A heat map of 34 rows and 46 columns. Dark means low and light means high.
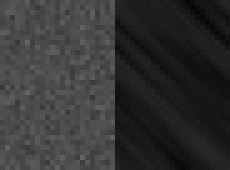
It is made of 1 by 2 panels. Panel 1,1: low, fine-grained, faint in contrast. Panel 1,2: very low, slanting down to the right, faint in contrast.
